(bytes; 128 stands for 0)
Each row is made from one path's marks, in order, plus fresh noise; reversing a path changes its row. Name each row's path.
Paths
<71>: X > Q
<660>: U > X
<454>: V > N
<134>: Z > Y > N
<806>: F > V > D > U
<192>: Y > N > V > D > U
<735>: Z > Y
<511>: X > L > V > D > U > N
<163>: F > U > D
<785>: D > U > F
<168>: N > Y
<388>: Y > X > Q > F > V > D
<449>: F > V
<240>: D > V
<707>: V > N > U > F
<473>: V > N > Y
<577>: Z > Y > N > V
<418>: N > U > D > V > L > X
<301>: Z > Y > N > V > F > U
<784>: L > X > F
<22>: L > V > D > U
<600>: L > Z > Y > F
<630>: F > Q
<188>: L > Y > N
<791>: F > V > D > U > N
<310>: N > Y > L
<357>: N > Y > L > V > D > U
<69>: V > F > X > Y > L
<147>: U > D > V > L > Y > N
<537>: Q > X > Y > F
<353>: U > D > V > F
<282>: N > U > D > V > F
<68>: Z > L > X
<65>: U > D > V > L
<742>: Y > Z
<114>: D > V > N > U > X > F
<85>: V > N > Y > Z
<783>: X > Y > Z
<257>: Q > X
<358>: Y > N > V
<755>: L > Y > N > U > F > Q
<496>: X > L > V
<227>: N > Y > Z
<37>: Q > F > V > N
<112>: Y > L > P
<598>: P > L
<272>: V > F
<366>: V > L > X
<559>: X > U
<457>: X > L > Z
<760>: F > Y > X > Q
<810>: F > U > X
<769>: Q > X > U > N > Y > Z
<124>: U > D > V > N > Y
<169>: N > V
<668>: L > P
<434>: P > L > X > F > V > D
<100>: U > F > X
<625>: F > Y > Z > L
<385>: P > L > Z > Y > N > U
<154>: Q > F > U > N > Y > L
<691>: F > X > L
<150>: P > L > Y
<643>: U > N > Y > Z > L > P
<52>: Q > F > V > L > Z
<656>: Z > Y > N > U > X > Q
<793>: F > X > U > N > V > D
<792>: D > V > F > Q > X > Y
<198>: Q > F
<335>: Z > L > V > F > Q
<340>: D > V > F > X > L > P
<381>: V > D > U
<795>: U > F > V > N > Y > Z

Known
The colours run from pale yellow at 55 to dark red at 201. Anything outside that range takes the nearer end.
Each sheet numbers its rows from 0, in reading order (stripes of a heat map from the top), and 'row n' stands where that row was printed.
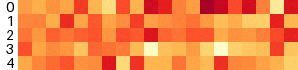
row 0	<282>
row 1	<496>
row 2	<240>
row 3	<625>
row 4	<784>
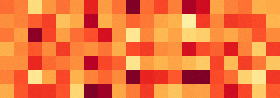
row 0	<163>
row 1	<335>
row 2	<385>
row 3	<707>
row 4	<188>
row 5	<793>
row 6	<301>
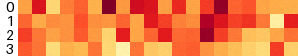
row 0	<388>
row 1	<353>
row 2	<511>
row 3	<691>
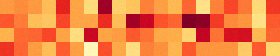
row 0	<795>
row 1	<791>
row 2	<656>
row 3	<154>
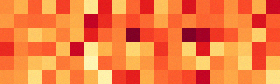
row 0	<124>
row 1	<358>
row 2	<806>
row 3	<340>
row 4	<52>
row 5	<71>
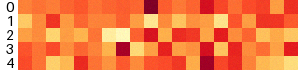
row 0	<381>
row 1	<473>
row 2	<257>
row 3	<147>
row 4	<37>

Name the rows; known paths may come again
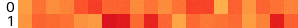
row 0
<454>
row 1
<358>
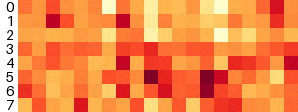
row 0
<310>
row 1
<385>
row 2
<783>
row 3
<240>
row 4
<357>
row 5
<806>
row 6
<511>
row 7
<792>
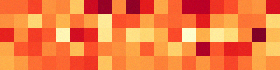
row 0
<192>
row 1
<71>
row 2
<112>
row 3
<755>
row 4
<272>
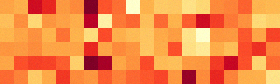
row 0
<600>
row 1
<760>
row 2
<227>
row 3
<742>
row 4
<301>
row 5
<37>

